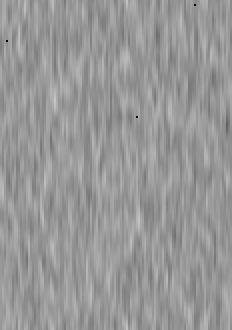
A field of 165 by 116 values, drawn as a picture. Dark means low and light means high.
Neither half mirrors the other. There is no overall slope. Streaks run downward. Three lone cells stand out, each far lower than its neighbours. A few values lie far out on both sides of the bulk.
